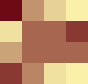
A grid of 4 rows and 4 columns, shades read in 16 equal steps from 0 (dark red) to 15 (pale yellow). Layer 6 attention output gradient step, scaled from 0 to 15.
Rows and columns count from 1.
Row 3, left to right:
10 6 6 6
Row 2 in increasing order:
3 6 6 14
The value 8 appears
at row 4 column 2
